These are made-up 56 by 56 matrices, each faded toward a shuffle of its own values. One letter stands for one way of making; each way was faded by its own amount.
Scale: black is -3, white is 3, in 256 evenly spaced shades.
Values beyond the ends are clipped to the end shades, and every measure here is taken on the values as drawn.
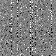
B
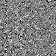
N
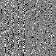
B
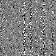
B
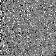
N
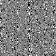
B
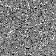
N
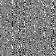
B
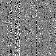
B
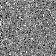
N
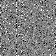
N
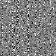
B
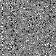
N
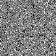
N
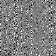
B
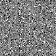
N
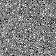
N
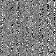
B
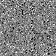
N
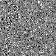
N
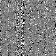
B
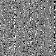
B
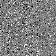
N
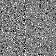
N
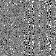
B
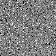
N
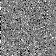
N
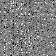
N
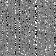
B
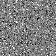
N
